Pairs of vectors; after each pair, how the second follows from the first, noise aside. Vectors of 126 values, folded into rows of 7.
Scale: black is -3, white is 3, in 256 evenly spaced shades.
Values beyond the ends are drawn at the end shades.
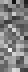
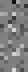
partly zeroed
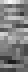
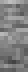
shrunk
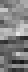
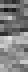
reversed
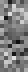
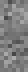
shrunk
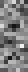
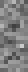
shrunk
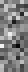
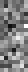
reversed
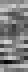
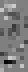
partly zeroed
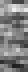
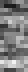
reversed
